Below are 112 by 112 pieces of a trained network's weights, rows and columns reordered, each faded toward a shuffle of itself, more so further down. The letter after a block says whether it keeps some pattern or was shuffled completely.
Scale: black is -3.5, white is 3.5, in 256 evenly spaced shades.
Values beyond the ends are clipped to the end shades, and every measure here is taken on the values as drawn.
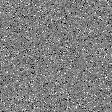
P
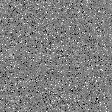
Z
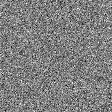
Z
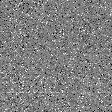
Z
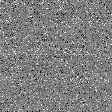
Z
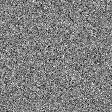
Z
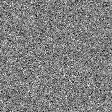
Z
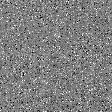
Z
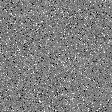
P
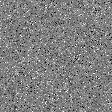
P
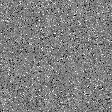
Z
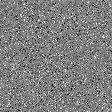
P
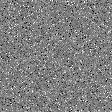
P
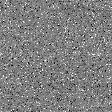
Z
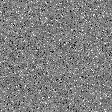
P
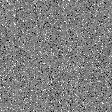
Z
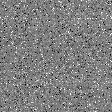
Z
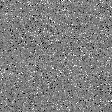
Z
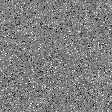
P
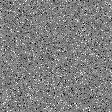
P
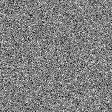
Z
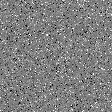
P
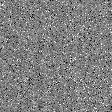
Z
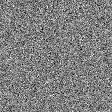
P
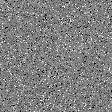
P
